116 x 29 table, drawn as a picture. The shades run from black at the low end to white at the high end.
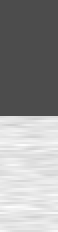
The table splits into 2 rows of 1 panel. Panel 1,1: low, flat. Panel 2,1: very high, streaked across, faint in contrast.
